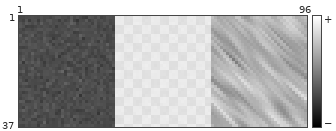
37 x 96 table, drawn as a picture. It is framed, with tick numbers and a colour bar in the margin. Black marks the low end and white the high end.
The table splits into one row of 3 panels. Panel 1,1: low, fine-grained, faint in contrast. Panel 1,2: very high, checkered, faint in contrast. Panel 1,3: high, slanting down to the right.
